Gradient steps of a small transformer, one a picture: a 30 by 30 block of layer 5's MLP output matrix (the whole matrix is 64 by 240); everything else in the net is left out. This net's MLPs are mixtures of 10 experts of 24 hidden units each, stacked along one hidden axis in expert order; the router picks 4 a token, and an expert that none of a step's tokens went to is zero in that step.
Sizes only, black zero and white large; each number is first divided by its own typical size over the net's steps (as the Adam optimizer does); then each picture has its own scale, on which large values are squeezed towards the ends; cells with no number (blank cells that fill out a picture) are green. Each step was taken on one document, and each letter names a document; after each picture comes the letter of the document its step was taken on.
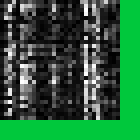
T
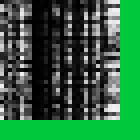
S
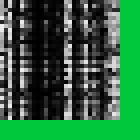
S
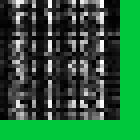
T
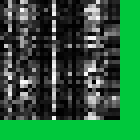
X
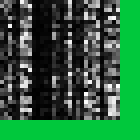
X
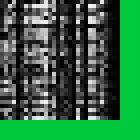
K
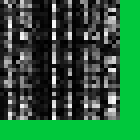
X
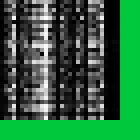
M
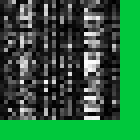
T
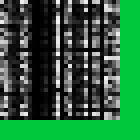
S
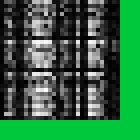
M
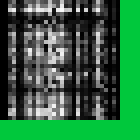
M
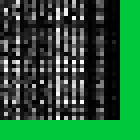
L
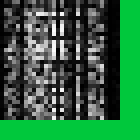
M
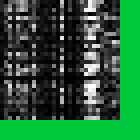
T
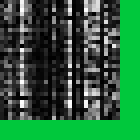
X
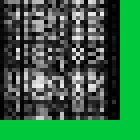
K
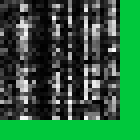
X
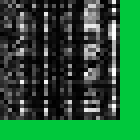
T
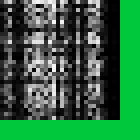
M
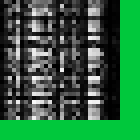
M
